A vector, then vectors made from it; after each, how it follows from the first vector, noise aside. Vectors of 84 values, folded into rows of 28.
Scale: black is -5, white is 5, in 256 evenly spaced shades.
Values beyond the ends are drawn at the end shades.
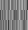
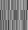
copied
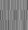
shrunk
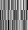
scaled up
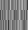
copied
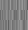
shrunk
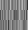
copied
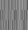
shrunk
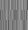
shrunk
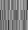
copied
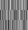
copied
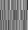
copied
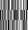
scaled up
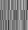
copied
